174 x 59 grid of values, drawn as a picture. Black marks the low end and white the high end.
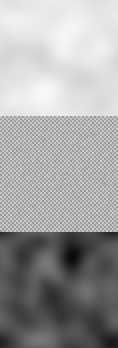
The table splits into 3 rows of 1 panel. Panel 1,1: very high, smooth, faint in contrast. Panel 2,1: high, checkered. Panel 3,1: low, smooth.
